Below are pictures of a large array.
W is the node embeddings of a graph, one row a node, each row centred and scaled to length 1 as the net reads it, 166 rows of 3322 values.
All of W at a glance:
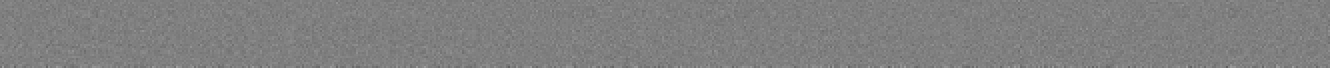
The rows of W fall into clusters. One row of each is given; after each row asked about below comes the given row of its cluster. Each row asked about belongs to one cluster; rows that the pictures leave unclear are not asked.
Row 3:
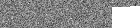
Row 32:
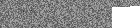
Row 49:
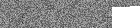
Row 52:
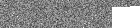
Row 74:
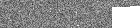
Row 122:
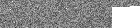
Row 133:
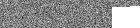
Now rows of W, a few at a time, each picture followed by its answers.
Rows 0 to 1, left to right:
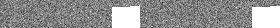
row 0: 32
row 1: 74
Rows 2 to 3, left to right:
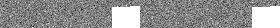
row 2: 52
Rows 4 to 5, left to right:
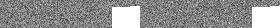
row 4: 74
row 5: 52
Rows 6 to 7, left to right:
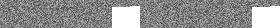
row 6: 52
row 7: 133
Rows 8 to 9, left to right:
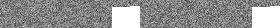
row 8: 122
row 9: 49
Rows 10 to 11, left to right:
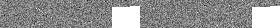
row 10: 52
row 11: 74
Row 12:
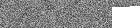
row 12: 49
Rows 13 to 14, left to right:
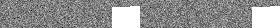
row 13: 32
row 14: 49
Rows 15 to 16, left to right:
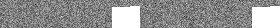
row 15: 32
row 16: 74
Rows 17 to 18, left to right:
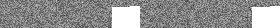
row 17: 122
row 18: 49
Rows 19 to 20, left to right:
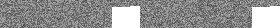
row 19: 3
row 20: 122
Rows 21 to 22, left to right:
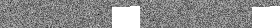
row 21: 133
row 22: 49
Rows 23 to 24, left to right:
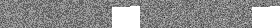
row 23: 133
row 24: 49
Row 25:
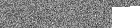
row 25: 3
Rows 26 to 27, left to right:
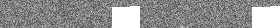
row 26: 122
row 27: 32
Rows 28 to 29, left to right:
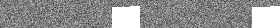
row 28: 3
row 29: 122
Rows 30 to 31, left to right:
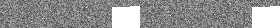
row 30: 32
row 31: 3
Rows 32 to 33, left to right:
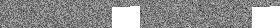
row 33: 122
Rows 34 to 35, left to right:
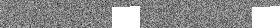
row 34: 52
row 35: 32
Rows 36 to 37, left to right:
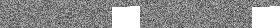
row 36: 49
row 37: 122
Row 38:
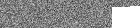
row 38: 3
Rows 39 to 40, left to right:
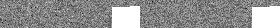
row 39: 122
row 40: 122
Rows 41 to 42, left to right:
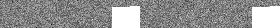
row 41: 122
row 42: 49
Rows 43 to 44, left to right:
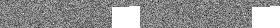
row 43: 122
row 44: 133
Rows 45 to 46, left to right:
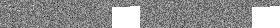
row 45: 74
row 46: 52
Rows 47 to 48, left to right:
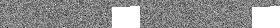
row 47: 133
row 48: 74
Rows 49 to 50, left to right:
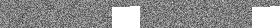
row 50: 52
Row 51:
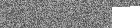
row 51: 3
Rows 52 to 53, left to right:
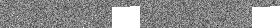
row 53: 74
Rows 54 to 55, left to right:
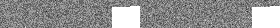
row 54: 133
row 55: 52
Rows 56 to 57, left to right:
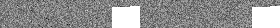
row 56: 32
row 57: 74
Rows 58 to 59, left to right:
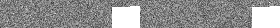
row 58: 3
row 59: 122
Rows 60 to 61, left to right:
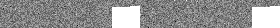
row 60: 74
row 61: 52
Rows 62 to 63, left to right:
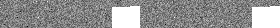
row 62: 32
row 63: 52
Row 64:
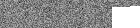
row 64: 133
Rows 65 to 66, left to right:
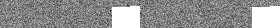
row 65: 133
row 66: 122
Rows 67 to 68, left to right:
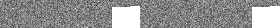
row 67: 74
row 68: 49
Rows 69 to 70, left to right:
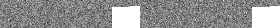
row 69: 49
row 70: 52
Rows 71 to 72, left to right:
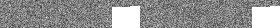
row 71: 74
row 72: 133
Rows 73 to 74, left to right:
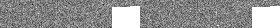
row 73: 74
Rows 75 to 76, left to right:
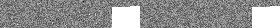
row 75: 3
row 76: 49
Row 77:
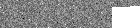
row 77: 32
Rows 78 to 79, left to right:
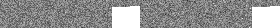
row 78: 49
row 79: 49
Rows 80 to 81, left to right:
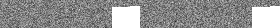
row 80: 49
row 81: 52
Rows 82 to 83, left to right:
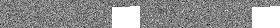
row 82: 3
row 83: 32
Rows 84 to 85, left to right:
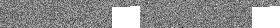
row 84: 74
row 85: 122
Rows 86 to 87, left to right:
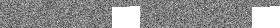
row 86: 49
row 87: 52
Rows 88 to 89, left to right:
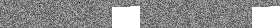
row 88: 74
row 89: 49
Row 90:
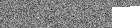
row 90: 32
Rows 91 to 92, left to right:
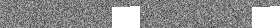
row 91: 52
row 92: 32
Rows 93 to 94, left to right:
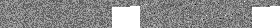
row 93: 133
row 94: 133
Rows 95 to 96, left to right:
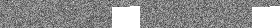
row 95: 122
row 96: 52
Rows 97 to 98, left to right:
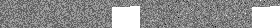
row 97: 32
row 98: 32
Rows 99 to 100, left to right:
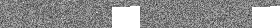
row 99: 133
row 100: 74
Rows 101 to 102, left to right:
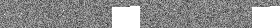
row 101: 133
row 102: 49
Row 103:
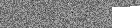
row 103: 74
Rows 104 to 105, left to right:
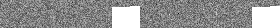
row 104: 49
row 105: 74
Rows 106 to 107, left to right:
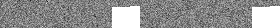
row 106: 32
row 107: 49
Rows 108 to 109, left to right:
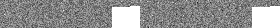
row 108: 133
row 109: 52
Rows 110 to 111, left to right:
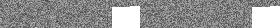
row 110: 49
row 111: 3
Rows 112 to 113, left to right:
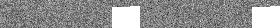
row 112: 3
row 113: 133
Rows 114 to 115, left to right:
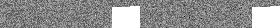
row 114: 3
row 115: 74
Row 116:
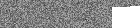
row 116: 74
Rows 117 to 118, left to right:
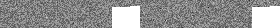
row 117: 74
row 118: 122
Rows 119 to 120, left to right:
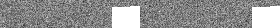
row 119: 3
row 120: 74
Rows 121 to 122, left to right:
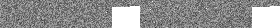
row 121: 52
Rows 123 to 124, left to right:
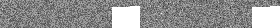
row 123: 49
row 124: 133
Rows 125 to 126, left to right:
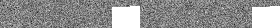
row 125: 133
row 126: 49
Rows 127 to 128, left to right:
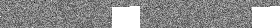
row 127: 122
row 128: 49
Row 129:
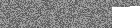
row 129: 49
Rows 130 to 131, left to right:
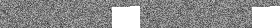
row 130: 49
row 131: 49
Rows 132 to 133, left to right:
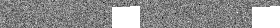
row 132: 3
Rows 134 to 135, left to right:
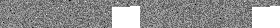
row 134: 133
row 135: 133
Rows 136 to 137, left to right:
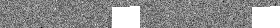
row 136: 122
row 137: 3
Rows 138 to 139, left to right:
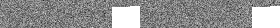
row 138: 49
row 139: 74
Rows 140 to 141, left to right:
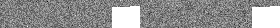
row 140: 32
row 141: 49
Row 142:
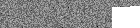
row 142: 32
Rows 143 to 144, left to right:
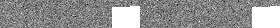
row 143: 133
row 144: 32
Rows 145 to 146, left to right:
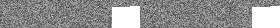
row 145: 122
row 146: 74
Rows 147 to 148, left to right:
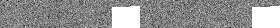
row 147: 133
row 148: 74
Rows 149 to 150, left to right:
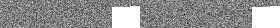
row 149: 52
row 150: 49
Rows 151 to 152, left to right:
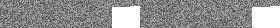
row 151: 74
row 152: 32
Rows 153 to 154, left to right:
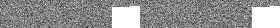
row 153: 122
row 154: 122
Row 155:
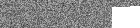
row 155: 3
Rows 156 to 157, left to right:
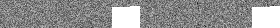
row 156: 122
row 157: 52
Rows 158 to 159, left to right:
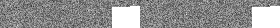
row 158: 133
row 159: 133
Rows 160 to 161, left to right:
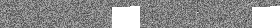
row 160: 3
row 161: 74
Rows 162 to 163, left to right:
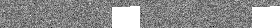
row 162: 3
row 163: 122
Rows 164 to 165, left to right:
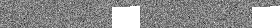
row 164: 74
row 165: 74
